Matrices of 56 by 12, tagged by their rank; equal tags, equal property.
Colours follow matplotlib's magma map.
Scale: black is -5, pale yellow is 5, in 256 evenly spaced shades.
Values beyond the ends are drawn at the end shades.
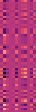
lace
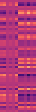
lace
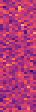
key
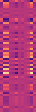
lace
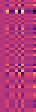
lace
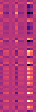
lace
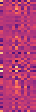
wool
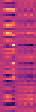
wool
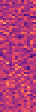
key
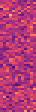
key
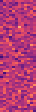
key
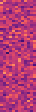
key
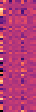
wool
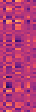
wool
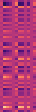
lace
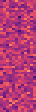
key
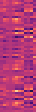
wool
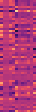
wool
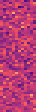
key
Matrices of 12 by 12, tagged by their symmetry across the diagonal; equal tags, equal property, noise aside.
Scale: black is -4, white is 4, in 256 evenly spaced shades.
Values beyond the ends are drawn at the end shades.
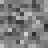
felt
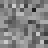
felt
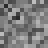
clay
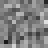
felt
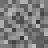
clay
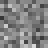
felt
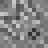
clay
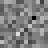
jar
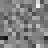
jar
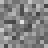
clay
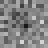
clay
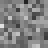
jar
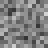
clay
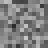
felt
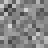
clay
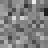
felt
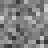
jar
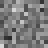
felt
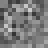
clay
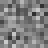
jar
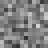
jar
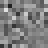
jar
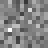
felt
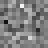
jar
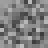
clay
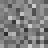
jar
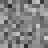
felt
